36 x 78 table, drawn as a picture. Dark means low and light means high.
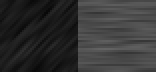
It is made of 1 by 2 panels. Panel 1,1: very low, slanting up to the right, faint in contrast. Panel 1,2: low, streaked across, faint in contrast.
